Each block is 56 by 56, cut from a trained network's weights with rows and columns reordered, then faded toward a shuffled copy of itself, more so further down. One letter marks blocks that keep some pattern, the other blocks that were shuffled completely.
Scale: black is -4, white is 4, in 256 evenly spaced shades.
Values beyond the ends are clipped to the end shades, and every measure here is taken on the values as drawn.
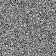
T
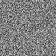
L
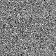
T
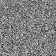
T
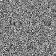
L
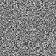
L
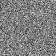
T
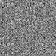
L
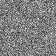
T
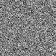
L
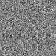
L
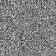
L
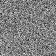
T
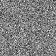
L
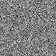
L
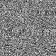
L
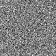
L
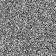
T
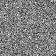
T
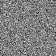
T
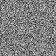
L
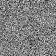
L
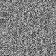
L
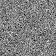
T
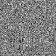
L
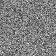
T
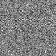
L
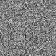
L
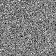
T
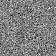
T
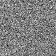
T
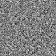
L
